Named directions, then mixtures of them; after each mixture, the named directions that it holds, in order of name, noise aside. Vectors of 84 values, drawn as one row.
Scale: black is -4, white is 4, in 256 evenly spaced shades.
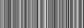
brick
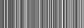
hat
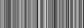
brick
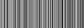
hat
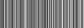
brick, hat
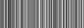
brick, hat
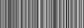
brick, hat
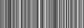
brick, hat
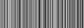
brick, hat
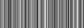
brick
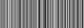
brick, hat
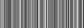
brick
